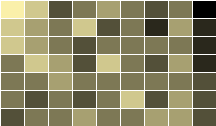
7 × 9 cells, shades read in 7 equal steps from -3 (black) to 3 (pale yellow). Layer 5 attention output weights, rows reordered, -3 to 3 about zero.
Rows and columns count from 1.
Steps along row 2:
down down up down up down up down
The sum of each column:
6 5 1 0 2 2 -4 4 -12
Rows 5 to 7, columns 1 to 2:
0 0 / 0 -1 / -1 0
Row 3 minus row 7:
3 1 0 -2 0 0 -1 -1 -1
